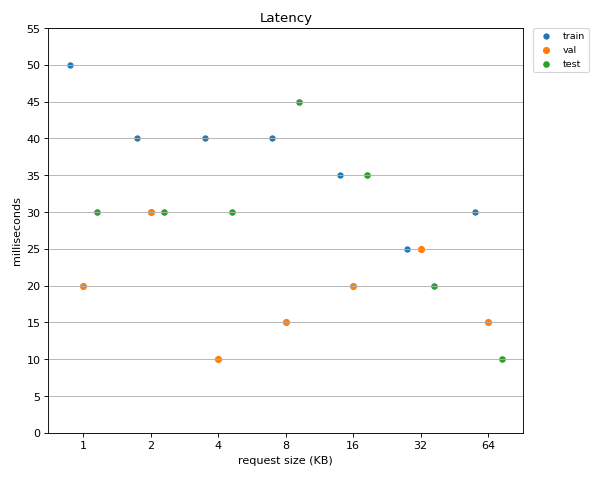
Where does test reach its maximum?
8
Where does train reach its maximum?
1
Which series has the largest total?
train
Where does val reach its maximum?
2
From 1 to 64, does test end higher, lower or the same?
lower
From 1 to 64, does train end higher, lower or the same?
lower
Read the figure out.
Title: Latency
x-axis: request size (KB), ticks 1 2 4 8 16 32 64
y-axis: milliseconds, ticks 0 5 10 15 20 25 30 35 40 45 50 55
Legend: train, val, test
Values:
train: 50 40 40 40 35 25 30
val: 20 30 10 15 20 25 15
test: 30 30 30 45 35 20 10
